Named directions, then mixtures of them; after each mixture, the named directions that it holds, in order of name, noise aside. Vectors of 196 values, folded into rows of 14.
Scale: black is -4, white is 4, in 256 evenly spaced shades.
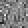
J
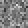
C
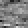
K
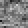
C, K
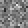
C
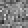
J, K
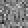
C, J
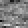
K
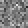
C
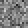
C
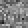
J, K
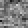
C, K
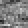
J, K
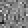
J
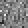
J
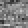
J, K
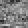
J, K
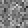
C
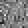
J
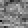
C, K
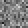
C, J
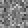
C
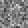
C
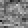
C, K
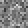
C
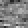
K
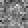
C, K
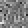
J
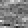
K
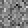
C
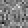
C, J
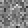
C
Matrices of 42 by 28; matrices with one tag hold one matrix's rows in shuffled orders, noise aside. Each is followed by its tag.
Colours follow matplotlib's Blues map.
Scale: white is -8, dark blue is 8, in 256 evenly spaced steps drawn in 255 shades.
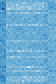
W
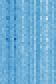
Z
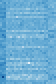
W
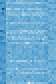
W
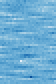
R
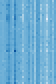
Z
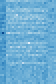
W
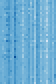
Z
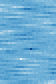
R
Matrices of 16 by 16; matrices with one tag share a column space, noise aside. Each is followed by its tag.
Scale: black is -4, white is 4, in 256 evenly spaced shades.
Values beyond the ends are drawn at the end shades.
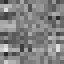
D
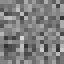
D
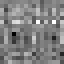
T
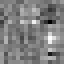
T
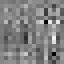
T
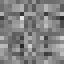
D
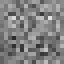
D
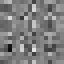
D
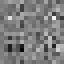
D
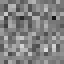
D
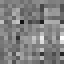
T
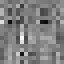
T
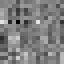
T
